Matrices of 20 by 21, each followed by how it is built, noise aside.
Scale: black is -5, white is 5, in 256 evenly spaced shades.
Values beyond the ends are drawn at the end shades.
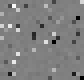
sparse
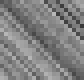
Toeplitz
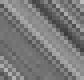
Toeplitz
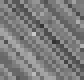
Toeplitz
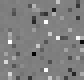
sparse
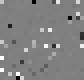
sparse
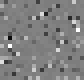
sparse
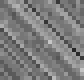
Toeplitz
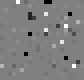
sparse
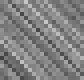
Toeplitz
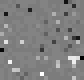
sparse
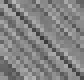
Toeplitz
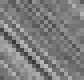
Toeplitz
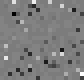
sparse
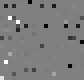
sparse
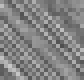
Toeplitz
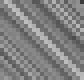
Toeplitz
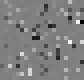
sparse
